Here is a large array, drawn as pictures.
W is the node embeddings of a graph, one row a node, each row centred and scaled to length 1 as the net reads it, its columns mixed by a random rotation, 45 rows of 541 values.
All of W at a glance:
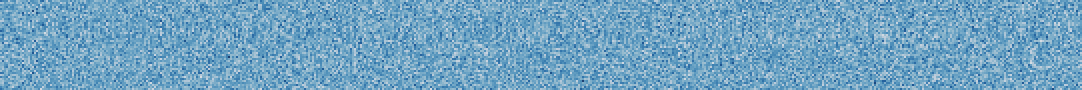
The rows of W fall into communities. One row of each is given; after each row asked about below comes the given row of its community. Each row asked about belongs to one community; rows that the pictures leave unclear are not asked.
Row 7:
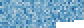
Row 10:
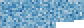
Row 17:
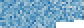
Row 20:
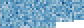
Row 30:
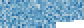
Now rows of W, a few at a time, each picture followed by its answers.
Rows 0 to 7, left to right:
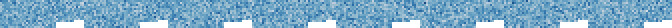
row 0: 17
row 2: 10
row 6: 30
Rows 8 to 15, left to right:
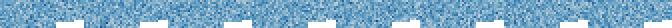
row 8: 17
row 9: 10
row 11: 17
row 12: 17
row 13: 10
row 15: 17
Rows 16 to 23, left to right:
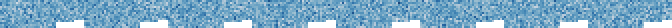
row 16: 7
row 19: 30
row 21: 30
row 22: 10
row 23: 10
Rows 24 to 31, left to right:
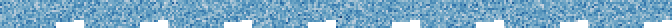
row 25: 17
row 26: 30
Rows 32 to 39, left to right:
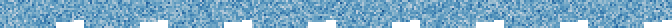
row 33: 20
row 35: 30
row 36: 17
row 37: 10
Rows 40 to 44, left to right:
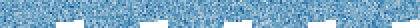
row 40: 10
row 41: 20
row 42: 7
